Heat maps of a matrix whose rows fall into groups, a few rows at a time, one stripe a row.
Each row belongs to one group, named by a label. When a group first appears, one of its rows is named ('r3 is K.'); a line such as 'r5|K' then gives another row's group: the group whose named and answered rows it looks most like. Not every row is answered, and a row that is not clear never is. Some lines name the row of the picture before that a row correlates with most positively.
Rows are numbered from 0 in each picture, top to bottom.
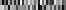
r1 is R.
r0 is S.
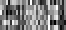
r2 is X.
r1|X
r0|R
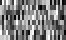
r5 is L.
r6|R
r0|R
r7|R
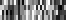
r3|L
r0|R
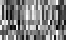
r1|L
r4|R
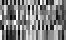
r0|S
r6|X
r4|R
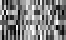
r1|L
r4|S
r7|S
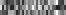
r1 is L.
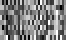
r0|S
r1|X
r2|S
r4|X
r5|S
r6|X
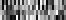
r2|X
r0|S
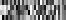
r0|S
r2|R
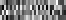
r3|L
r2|R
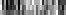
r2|X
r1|X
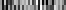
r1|S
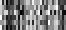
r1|X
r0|L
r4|X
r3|X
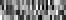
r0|S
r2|X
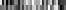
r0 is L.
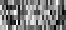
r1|X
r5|R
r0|S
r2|R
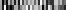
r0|S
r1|L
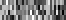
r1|R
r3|L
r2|R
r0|R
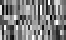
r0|S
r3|R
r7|L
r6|L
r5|L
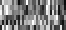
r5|R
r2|R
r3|X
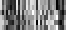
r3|X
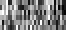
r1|R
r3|R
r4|L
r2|R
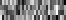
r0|R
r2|X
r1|S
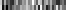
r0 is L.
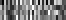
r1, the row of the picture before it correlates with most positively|0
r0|S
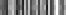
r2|S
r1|S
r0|S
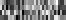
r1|L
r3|S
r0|X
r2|R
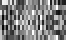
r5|S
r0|R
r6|L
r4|L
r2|L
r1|S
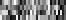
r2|R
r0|R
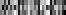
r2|R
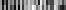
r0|S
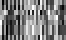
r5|L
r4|X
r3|X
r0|S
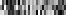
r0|X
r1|L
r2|X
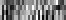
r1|L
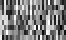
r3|R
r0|S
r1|L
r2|X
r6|R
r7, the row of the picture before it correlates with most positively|2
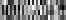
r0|X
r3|X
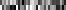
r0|R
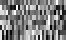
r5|R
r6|L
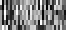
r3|L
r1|S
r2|L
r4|S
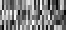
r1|L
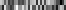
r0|X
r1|L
